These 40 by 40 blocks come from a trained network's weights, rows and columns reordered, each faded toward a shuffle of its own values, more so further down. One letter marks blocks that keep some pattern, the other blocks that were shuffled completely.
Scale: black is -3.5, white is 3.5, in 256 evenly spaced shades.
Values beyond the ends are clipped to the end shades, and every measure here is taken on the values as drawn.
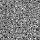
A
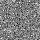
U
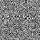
A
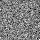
U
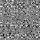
A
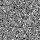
U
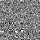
A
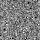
A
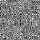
A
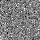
U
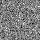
U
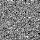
A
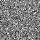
U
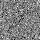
U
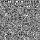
A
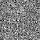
A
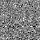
A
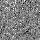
A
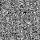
A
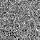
A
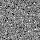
U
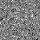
A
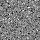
U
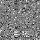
A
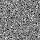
U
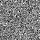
U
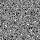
U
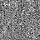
A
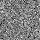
U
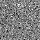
U
